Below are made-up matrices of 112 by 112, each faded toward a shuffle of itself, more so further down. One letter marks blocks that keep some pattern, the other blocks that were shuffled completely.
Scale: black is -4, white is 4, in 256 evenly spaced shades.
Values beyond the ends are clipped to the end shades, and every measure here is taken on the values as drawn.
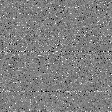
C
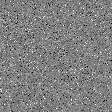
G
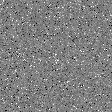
G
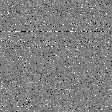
C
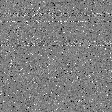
C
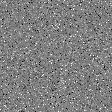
G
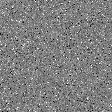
G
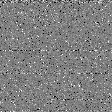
C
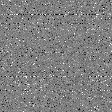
C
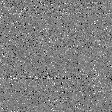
C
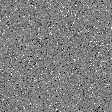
G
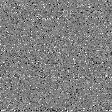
C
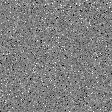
G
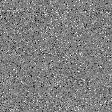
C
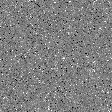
G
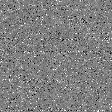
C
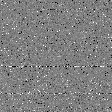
C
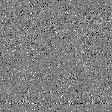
C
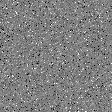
G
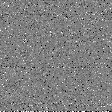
C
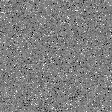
G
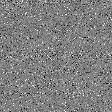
C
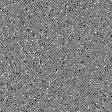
G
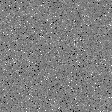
G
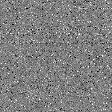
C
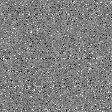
C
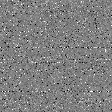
C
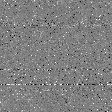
C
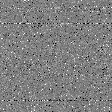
C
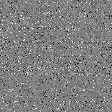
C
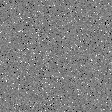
G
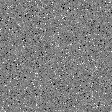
G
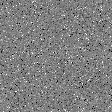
G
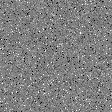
G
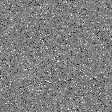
G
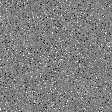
G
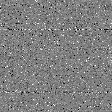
C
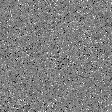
G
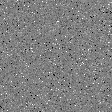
G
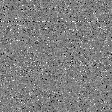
C
